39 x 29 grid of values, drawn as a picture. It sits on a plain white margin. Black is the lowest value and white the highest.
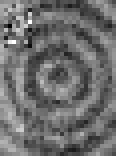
Odd patch: rougher, in the top left. Seam: vertical, 20% of the way across, the left part higher. Roughest part: top left. Grain: blotchy. Rings: centred on the centre.
